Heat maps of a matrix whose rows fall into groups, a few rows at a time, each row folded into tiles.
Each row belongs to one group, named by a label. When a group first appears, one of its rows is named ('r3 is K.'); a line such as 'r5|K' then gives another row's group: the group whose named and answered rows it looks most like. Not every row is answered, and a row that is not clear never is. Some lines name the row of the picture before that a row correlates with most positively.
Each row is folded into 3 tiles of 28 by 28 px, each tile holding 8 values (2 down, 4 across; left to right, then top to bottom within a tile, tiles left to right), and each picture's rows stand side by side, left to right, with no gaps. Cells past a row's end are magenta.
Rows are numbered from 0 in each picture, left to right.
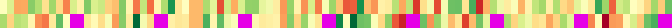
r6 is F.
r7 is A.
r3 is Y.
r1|Y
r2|Y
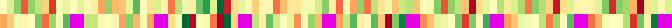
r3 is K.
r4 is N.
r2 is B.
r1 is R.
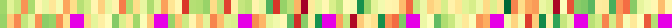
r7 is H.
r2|F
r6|Y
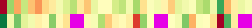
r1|B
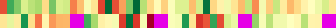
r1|R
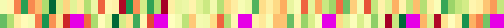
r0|R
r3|Y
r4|N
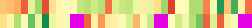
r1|A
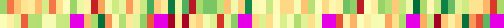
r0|Y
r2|A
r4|A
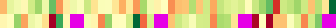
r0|B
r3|A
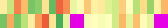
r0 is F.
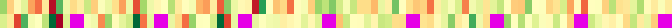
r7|R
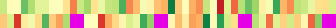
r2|Y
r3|H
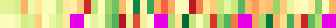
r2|K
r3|N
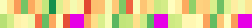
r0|R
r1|N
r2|R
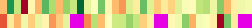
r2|B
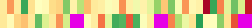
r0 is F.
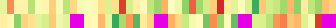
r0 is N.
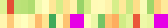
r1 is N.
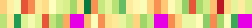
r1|A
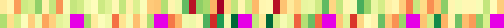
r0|F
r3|K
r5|N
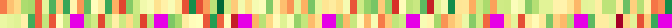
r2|R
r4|F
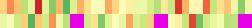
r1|K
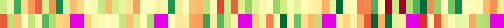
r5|A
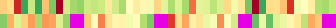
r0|F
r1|A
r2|A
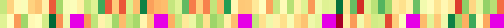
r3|F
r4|A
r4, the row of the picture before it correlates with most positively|2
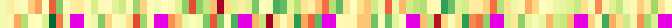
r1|B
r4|Y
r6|K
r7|N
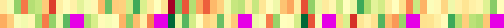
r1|R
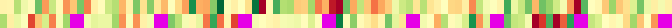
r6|H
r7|R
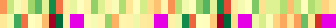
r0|B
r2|B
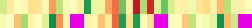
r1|Y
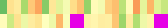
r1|Y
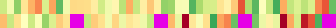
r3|H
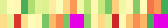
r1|H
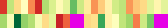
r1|N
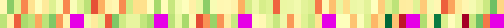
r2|H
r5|K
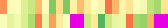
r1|K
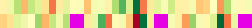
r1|B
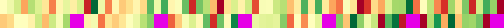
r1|A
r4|K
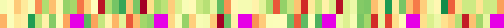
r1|F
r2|B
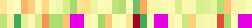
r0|K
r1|B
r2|B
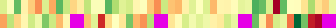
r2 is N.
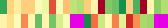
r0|Y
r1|F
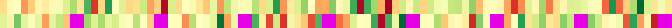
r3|H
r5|B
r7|R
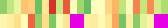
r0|Y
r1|Y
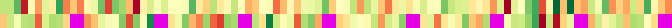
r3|K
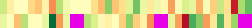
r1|R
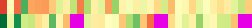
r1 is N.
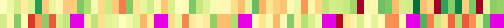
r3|Y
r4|A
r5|F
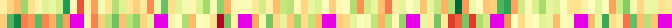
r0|N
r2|B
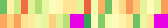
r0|A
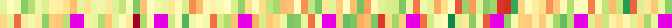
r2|K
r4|N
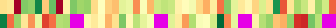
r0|F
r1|Y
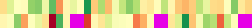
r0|B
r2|N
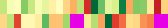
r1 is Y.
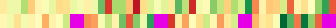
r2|A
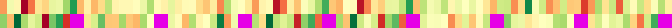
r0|K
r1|N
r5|H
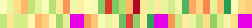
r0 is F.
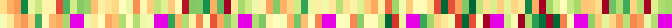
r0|F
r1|Y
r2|F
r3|R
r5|R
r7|F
